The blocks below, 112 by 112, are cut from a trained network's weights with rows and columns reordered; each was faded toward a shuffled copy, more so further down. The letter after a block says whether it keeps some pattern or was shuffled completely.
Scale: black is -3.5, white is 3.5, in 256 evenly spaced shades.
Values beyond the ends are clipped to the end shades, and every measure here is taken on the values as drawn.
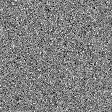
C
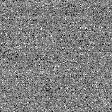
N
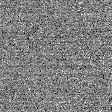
N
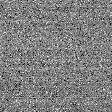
N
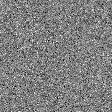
C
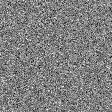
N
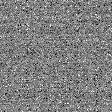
N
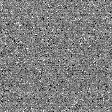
N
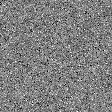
C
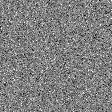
C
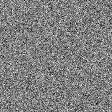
N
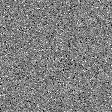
C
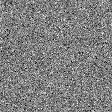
C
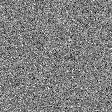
C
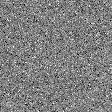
C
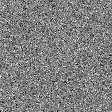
C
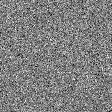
C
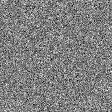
N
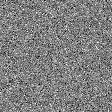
C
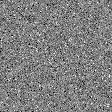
C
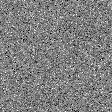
C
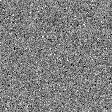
C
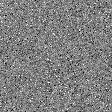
C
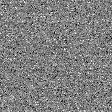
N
